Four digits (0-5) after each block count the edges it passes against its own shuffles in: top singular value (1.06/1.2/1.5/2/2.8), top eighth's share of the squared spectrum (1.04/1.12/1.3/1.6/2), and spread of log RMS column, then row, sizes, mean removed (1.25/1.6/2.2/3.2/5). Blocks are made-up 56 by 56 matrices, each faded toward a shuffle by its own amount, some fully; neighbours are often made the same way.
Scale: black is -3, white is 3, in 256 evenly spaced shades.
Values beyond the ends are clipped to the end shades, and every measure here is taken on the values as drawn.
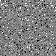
3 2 1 1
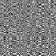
4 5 3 3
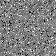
1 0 0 0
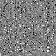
3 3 1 1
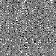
3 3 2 1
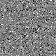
2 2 0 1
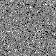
1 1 0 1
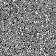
0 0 0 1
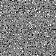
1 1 0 2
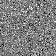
0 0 0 0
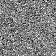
0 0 0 0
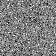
0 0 0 0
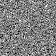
0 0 0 0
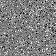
0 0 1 0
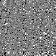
3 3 2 2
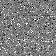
1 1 0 0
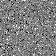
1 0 0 0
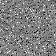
2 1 0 1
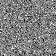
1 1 0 0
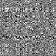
4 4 2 2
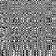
4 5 4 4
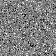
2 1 0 0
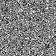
2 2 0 0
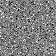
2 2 0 0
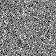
2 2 0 0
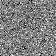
1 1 0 0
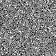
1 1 0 0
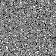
2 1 0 0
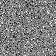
1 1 0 0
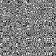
4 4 2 2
